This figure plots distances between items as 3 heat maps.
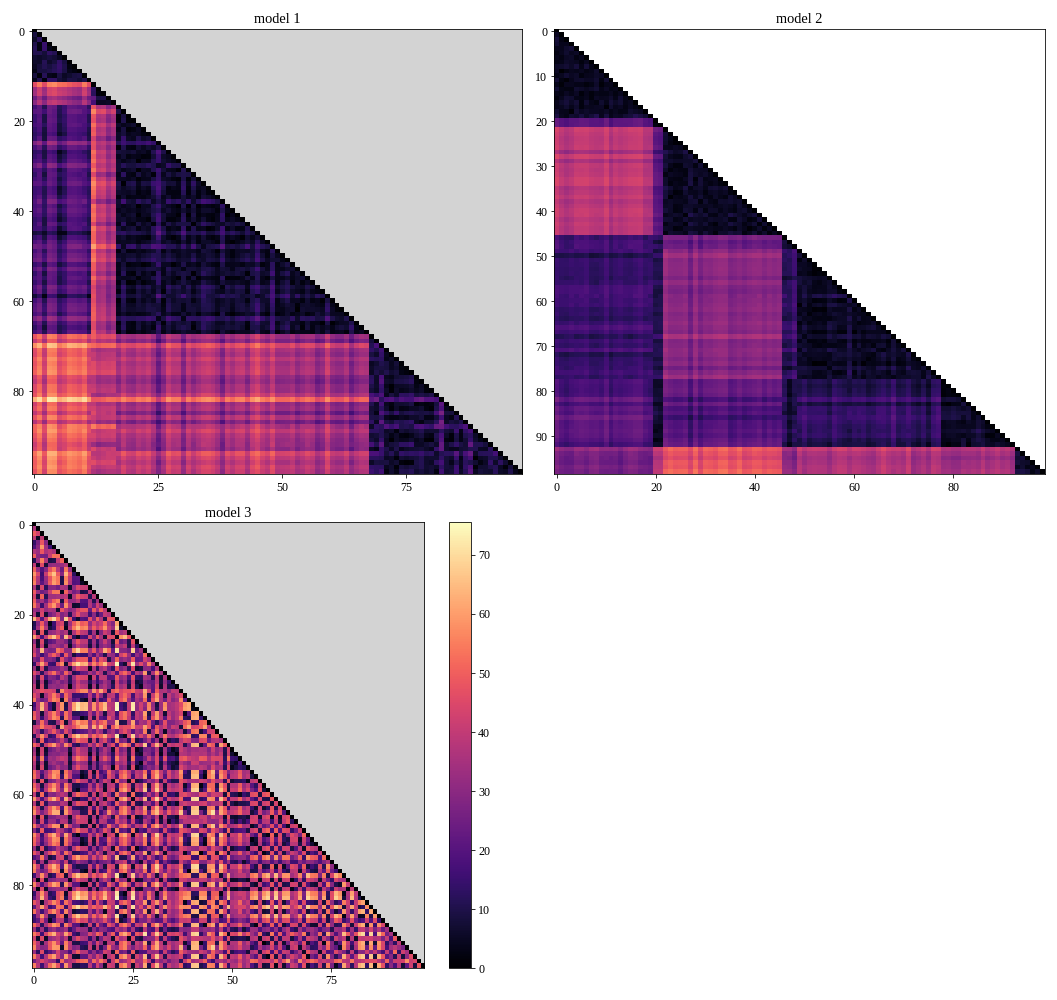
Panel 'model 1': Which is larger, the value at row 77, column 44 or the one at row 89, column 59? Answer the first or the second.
the second
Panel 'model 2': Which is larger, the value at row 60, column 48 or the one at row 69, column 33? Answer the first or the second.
the second
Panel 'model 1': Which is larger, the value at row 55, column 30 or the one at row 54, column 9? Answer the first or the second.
the second
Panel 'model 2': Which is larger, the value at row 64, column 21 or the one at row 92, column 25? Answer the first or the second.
the second
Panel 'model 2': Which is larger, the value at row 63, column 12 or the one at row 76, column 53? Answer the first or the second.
the first
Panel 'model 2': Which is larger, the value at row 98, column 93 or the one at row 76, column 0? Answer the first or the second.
the second
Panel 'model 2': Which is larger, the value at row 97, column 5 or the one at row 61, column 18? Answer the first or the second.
the first
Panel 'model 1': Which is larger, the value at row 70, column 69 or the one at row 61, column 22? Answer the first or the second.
the first
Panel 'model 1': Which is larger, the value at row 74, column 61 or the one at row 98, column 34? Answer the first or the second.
the second
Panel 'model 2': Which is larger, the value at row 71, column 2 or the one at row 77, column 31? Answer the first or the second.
the second
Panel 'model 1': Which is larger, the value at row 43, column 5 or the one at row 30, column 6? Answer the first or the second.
the second
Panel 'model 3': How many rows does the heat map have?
99
